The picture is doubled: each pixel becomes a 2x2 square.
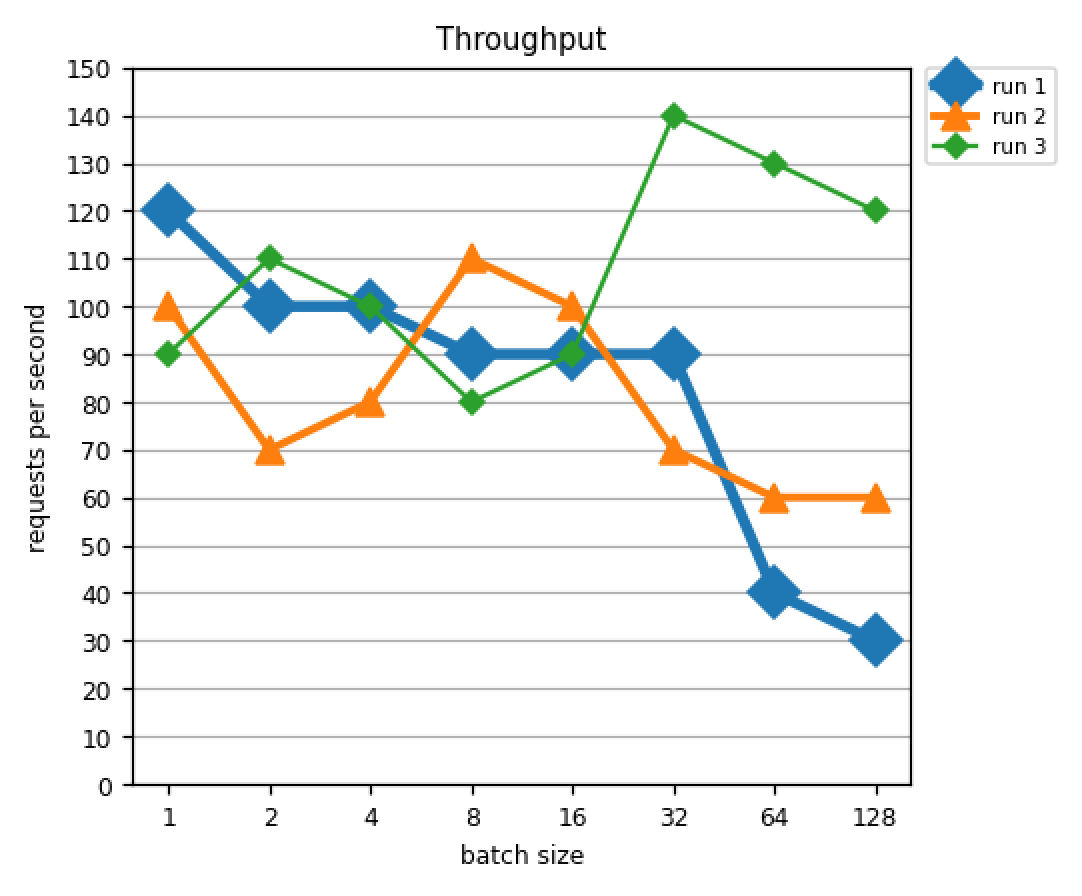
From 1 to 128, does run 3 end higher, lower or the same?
higher
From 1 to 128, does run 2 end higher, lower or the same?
lower
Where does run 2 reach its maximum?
8
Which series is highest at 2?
run 3
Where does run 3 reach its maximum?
32
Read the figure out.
Title: Throughput
x-axis: batch size, ticks 1 2 4 8 16 32 64 128
y-axis: requests per second, ticks 0 10 20 30 40 50 60 70 80 90 100 110 120 130 140 150
Legend: run 1, run 2, run 3
Values:
run 1: 120 100 100 90 90 90 40 30
run 2: 100 70 80 110 100 70 60 60
run 3: 90 110 100 80 90 140 130 120
